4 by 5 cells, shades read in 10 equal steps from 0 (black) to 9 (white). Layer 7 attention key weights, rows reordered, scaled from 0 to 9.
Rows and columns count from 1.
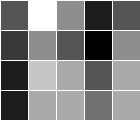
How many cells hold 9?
1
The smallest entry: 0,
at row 2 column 4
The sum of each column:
7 27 20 8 20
